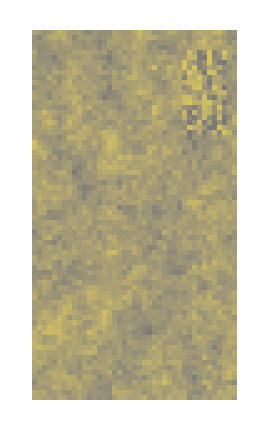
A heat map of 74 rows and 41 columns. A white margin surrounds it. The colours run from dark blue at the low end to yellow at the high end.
Mirror symmetry: none. Roughest part: top right. Stripes: none. Odd patch: rougher, in the top right. Slope: none. Average level on the scale: 70%. Odd rows or columns: none.
